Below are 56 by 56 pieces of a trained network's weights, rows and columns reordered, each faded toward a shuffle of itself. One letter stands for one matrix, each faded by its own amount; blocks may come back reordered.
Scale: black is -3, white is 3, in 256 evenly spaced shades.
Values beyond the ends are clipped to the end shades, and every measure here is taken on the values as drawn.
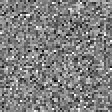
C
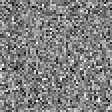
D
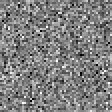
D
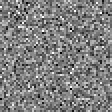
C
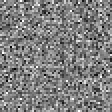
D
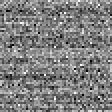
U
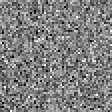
D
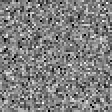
D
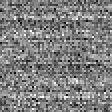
U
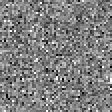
C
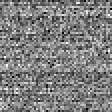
U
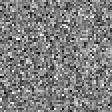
D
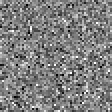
D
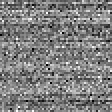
U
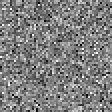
C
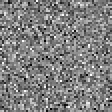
C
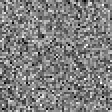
D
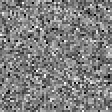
D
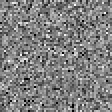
D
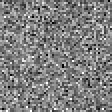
D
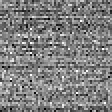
U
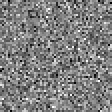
C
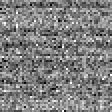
U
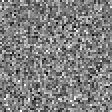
D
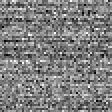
U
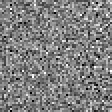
C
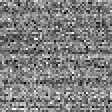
U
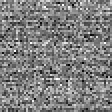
U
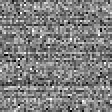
U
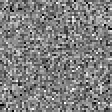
D
